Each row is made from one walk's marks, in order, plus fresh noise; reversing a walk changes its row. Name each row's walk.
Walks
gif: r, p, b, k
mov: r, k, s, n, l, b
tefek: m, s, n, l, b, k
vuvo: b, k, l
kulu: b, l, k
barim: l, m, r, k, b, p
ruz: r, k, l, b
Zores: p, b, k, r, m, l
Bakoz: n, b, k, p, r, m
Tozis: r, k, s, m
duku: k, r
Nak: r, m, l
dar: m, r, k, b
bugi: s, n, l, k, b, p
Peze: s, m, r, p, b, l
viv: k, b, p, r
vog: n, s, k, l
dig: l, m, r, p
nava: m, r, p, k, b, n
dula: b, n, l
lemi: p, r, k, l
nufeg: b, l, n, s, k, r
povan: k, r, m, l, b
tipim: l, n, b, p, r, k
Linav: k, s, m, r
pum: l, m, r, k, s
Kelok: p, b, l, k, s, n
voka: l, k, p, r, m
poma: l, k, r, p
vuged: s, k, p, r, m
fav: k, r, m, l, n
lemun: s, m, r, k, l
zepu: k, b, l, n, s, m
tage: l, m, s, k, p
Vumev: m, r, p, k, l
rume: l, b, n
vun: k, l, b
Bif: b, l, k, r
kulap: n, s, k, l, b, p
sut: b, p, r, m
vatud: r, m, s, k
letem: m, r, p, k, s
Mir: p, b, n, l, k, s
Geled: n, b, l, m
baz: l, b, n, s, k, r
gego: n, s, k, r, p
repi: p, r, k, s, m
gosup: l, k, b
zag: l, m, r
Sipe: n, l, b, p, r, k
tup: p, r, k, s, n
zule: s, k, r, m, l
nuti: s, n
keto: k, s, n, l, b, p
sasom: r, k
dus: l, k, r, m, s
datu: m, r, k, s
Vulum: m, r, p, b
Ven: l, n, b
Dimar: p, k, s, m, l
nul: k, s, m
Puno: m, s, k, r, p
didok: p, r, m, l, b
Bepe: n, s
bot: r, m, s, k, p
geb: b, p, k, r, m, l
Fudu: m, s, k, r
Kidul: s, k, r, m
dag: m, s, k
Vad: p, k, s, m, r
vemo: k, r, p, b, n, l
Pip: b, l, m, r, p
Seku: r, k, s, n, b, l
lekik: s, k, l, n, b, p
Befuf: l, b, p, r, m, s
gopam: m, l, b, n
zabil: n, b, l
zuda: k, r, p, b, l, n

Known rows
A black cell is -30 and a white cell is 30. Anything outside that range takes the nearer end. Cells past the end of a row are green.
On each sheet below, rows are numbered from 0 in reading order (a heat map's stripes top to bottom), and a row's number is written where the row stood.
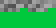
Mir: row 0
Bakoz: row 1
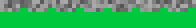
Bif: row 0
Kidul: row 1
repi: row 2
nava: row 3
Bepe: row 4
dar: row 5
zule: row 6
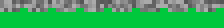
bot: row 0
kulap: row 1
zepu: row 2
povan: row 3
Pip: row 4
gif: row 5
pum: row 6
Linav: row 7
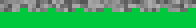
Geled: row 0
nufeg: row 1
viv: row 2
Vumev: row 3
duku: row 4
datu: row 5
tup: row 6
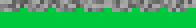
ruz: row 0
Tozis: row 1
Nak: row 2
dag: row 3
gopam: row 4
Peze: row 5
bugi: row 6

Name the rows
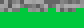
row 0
vog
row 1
dus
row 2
Fudu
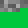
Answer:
lemi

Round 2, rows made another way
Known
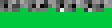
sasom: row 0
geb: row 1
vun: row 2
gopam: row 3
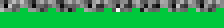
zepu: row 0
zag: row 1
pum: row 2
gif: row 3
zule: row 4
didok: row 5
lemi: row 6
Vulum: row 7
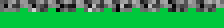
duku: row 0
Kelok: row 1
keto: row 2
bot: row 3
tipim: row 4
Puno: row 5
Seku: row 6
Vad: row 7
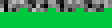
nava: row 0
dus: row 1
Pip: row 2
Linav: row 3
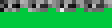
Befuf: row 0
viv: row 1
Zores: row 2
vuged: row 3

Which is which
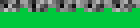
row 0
Fudu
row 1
Vumev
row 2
ruz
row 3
Bepe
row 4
tage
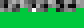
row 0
lemun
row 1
lekik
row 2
tefek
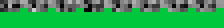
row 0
Bakoz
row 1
kulu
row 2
dig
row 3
mov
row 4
rume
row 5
Dimar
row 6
bugi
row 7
Bif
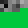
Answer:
zabil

